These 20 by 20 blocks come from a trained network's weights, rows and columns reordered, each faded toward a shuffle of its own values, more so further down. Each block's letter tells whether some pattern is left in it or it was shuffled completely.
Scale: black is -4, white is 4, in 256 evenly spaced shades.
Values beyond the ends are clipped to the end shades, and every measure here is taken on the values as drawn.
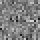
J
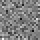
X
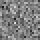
X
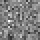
J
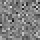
J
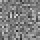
J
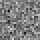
J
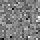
X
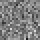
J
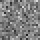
X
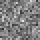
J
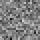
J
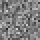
X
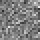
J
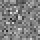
J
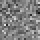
J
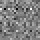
J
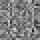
J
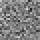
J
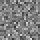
X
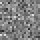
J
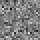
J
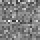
J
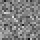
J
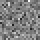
X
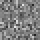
J
